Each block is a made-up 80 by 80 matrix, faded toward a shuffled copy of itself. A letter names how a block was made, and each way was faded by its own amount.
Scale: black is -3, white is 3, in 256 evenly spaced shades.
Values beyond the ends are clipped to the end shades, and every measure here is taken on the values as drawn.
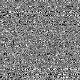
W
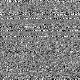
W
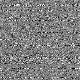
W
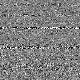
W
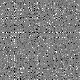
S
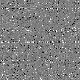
S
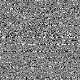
W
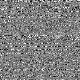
W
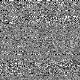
W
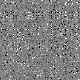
S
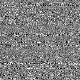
W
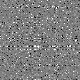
S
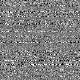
W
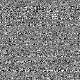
W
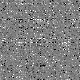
S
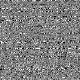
W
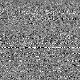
W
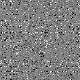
S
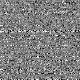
W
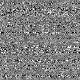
W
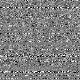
W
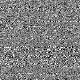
W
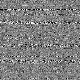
W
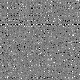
S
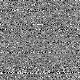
W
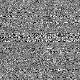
W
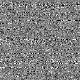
W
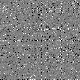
S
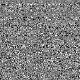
W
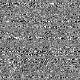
W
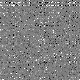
S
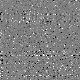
S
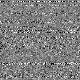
W
